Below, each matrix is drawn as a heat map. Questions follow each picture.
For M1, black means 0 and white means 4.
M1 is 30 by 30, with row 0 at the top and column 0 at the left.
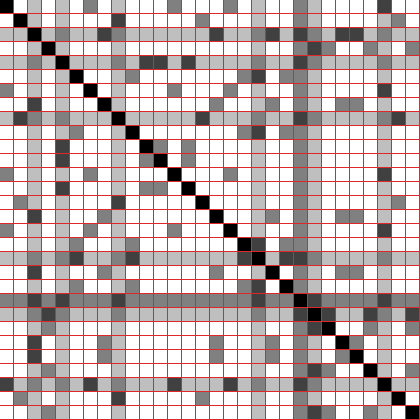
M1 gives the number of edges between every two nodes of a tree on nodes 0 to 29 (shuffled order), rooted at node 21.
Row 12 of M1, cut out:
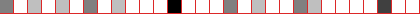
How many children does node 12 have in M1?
0
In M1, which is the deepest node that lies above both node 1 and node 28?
8
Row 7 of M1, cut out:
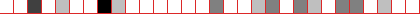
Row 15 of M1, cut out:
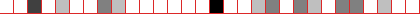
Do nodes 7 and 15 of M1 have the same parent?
yes
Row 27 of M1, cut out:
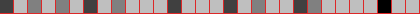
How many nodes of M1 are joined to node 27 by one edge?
5
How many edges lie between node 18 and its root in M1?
1
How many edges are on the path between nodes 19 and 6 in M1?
4
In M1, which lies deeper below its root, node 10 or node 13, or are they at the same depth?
the same depth
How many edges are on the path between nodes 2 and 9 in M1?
3
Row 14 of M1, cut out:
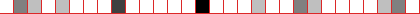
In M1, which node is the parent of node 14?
8
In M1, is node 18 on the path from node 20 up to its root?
yes
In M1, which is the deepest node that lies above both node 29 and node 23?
22
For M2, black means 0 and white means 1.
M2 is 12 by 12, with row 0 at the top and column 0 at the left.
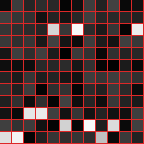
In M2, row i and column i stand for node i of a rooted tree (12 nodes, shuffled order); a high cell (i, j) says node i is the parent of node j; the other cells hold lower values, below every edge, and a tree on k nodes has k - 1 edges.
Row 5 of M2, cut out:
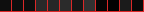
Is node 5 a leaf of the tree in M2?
yes
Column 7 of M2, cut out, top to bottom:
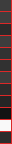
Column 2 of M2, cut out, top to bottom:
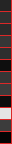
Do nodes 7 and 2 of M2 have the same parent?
no
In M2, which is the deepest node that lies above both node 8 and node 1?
11
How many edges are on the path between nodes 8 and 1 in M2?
2
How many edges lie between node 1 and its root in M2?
4
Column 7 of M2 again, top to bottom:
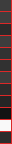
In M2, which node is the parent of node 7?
10
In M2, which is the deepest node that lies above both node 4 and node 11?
2
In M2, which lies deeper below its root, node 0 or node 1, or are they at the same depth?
the same depth
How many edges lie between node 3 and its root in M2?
2
